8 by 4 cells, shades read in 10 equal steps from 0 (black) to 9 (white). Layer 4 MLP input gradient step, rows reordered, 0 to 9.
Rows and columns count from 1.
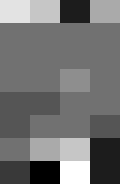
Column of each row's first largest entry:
1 1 1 3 3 2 3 3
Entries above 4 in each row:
3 0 0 1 0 0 2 1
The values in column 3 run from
1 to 9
